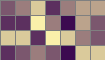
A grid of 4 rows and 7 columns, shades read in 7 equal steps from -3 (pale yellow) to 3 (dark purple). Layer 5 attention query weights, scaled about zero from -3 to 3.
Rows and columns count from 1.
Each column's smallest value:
-2 -2 -3 -3 -2 -2 -2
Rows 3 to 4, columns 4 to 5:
-3 -2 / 1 3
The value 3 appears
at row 2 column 5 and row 4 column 5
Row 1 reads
1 0 -2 2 0 -1 -1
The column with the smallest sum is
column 6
